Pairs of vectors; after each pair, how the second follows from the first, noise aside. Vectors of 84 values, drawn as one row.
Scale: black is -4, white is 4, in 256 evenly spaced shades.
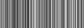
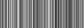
reversed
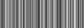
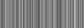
shrunk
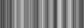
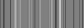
partly zeroed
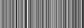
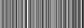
copied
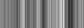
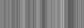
shrunk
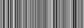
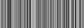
reversed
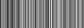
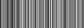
copied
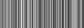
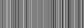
partly zeroed
